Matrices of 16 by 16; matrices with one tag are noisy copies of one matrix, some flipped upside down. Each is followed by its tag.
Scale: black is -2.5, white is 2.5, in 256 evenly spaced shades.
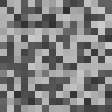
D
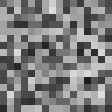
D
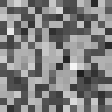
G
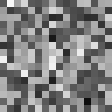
G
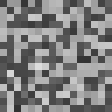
D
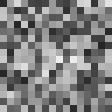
G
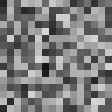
D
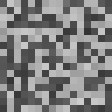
D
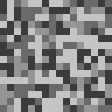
D
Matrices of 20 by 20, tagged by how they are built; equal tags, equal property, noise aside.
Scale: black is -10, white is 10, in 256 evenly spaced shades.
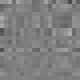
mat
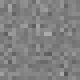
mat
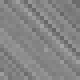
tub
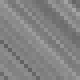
tub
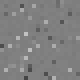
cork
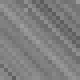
tub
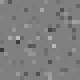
cork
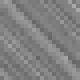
tub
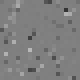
cork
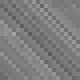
tub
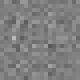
mat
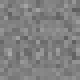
mat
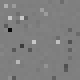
cork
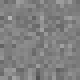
mat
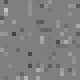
cork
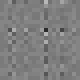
mat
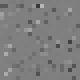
cork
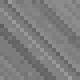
tub
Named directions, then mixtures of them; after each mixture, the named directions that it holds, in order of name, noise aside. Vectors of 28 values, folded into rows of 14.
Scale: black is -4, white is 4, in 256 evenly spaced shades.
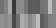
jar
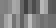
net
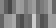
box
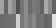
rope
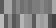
box, jar, rope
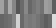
rope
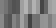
net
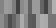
box, net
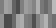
box, net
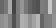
jar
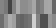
box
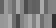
jar, net, rope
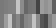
box, jar, net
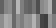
box, jar, net
